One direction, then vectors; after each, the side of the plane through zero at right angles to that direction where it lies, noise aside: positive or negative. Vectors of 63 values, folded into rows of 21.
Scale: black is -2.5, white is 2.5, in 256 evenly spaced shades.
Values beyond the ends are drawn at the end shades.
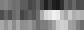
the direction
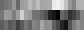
negative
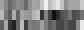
negative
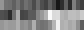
positive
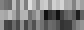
negative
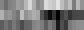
negative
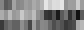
negative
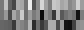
negative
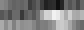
positive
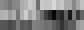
negative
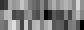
negative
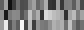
positive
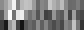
negative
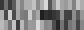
negative
